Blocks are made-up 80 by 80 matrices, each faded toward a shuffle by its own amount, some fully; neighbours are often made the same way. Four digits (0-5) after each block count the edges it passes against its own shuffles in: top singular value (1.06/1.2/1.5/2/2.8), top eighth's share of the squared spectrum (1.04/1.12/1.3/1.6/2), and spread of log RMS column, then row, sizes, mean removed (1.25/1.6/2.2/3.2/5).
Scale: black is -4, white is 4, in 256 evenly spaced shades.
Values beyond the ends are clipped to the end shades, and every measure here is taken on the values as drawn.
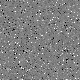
2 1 0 0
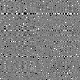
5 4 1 2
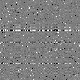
5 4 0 2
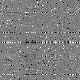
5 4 1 2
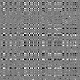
5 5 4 4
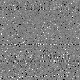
4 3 1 2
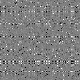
5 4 2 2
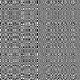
5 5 4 4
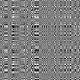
5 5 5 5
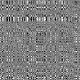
5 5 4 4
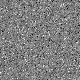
0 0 0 0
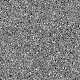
0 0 0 0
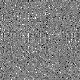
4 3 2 1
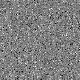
3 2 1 1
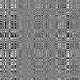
5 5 4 3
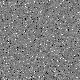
0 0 0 0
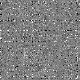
2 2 2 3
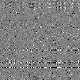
4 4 1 3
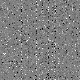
2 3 2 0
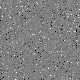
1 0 0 0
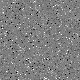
0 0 0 0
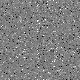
1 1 1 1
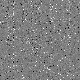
2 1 1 0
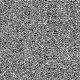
3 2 0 1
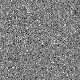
3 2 1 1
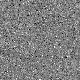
2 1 0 0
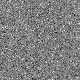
0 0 0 0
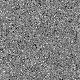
1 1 0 0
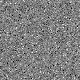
2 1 0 0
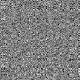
4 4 2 2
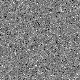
1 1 0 0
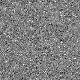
3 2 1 0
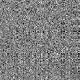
4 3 2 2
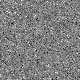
2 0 0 0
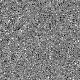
3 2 1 0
